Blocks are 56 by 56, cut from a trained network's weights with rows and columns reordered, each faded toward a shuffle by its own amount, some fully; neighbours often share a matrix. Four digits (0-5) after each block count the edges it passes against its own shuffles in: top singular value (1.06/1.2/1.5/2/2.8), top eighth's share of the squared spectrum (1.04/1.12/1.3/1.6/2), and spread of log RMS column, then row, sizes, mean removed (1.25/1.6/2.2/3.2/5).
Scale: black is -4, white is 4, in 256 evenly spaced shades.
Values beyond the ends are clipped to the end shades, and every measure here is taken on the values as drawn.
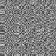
4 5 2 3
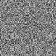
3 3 1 1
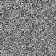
3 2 1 1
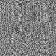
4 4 1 1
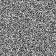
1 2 0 0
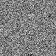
2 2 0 0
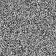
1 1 0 0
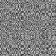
4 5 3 2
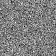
0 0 0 0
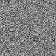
4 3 1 1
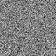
3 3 1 0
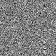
3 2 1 0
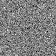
0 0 0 0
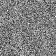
1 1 0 0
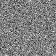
0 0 0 0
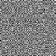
4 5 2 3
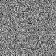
3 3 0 1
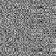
4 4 2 2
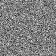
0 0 0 0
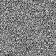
2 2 0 0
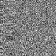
4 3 2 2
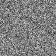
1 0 0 0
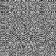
4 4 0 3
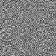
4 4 2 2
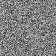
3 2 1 0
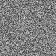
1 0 0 0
